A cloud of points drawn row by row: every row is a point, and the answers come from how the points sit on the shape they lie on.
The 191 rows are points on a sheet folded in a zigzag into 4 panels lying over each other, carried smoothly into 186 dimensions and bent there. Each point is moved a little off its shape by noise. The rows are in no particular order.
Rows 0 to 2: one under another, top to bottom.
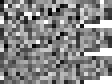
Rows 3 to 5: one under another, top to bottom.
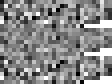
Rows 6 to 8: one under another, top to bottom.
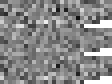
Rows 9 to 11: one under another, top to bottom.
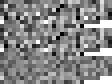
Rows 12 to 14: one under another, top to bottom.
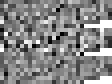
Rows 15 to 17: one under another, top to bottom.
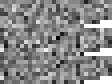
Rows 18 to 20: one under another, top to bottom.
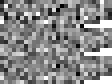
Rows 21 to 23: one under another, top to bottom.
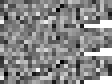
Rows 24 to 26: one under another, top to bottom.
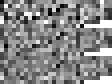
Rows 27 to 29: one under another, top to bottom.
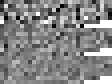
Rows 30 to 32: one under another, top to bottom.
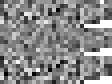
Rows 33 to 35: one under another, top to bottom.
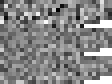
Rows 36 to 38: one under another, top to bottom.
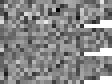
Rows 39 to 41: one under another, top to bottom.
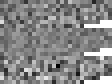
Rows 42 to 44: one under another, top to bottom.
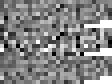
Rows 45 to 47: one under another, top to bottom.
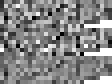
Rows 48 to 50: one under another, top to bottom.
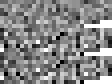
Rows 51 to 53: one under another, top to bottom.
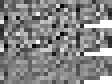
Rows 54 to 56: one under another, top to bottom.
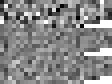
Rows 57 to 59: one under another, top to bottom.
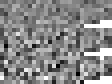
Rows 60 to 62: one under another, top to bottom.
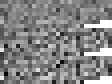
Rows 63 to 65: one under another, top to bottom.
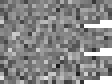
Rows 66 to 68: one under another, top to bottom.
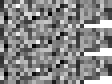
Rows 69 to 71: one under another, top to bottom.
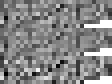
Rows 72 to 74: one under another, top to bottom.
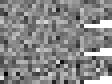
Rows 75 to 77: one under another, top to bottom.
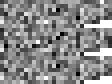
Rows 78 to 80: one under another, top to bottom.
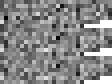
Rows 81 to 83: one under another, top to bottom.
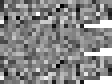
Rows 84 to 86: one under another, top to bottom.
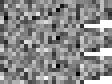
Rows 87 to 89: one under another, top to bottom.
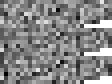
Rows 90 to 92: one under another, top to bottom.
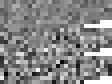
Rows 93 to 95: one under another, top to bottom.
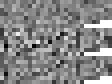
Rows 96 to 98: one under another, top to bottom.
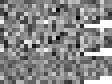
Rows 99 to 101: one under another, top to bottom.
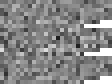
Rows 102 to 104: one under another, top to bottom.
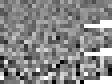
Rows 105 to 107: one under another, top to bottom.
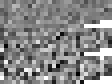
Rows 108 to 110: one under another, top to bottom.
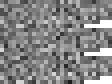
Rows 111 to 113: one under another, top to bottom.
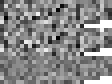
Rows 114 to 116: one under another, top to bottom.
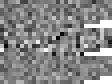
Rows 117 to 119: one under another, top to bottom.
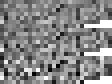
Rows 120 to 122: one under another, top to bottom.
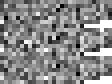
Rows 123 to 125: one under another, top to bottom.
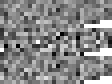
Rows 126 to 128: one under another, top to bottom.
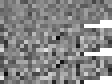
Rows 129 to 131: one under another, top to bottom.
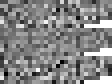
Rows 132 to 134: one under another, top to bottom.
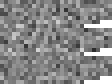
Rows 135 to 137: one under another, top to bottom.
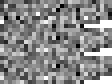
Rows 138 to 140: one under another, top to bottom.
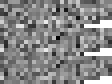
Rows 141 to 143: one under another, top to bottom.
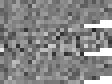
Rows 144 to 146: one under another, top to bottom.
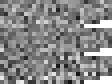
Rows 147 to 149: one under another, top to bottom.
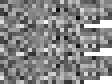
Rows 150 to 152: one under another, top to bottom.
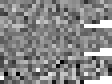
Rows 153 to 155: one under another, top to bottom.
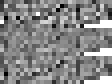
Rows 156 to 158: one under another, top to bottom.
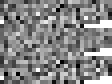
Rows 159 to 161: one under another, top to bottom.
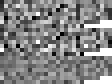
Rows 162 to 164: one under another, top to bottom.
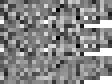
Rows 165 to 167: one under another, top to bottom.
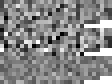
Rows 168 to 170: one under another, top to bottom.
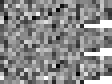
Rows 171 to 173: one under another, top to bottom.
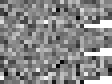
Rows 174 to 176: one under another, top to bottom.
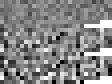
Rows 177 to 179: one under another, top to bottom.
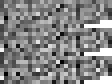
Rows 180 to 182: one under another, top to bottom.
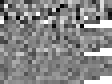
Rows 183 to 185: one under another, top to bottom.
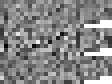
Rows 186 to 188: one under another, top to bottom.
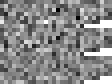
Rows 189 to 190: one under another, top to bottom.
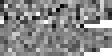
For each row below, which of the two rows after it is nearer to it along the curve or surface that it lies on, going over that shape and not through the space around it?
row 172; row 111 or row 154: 154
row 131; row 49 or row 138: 49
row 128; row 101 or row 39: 39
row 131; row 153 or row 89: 153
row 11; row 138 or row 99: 99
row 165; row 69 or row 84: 69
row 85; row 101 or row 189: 189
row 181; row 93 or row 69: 93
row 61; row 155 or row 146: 155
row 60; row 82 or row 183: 82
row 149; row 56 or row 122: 122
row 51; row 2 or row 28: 28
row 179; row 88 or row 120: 88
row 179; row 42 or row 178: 42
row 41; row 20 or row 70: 20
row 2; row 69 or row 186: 69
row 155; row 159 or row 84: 159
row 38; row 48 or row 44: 44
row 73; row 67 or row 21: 67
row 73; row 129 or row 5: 5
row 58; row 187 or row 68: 68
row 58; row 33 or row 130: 130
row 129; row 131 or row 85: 85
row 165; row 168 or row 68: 68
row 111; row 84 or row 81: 84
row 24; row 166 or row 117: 166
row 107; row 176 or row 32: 176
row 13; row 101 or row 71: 71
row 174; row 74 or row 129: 74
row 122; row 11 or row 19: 19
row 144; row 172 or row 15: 15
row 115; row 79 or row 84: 79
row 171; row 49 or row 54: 54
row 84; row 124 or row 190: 124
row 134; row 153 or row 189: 153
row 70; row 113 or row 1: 1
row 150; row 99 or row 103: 103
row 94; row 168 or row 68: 68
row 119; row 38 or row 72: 72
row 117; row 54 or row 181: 181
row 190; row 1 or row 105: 105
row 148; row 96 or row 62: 96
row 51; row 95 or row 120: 95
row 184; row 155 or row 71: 155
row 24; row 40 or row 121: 121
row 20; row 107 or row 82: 107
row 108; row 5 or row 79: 79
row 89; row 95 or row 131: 95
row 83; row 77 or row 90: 77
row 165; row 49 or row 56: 56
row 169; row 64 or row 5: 64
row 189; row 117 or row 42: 117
